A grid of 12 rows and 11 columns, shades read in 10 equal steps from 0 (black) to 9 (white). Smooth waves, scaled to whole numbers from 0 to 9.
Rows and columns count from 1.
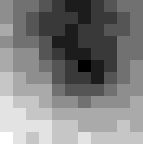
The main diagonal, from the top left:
5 4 3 3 2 2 2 3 5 6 6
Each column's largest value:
9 8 8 8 7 7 8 7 7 7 7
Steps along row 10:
same down same down same same same same same same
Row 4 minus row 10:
-3 -4 -3 -4 -5 -5 -4 -4 -4 -2 -2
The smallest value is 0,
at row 6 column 7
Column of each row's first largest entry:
1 1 1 1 1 1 1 1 1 1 1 1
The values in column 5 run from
1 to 7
